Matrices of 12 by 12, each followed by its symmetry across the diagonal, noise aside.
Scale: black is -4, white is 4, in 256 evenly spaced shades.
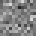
neither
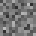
symmetric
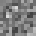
symmetric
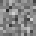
neither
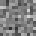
antisymmetric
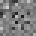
symmetric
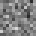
antisymmetric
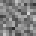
antisymmetric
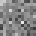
symmetric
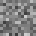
neither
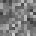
neither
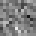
antisymmetric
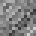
symmetric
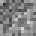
symmetric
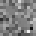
antisymmetric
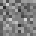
antisymmetric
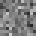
neither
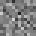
antisymmetric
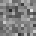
neither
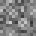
symmetric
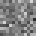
neither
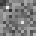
symmetric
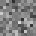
antisymmetric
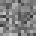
neither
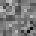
symmetric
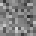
antisymmetric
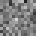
neither
